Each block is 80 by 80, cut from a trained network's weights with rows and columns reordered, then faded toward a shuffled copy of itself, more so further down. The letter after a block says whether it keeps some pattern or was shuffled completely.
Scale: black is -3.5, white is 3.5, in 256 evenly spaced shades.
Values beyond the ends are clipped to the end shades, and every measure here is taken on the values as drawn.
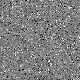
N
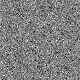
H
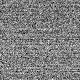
N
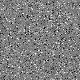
N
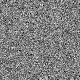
H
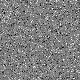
H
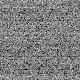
N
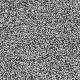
H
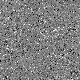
H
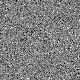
H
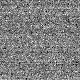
N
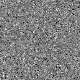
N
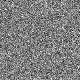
H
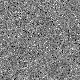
H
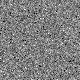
H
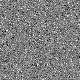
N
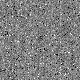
N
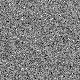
H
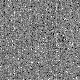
N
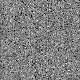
N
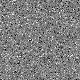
H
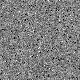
H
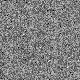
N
